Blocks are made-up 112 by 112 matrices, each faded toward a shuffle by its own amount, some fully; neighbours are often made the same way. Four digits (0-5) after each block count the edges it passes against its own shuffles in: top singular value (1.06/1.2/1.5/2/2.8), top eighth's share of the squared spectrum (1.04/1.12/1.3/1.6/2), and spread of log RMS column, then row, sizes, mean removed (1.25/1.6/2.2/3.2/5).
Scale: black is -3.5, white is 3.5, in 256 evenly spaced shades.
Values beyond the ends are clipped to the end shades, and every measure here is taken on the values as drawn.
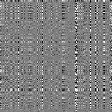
5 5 4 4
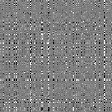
5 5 4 3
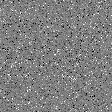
2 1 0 0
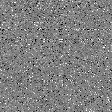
3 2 0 1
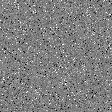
1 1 0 0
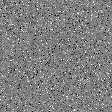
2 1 0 0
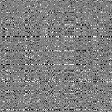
5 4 3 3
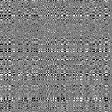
5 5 4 4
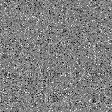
3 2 0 1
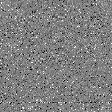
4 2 0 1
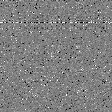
4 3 0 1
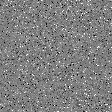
0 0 0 0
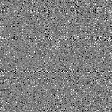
4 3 2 3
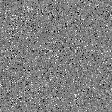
3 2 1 1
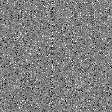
3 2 2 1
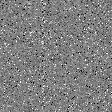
2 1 1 0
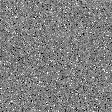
1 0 0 0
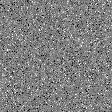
0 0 0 0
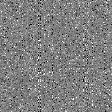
4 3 3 0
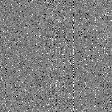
4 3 2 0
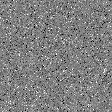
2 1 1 0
